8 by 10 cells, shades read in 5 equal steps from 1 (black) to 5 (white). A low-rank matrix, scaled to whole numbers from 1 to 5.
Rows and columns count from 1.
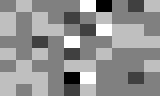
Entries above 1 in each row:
9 10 10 10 10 10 9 10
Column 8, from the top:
3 3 4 4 3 3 3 3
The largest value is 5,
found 4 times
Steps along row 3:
down up same down down up down same down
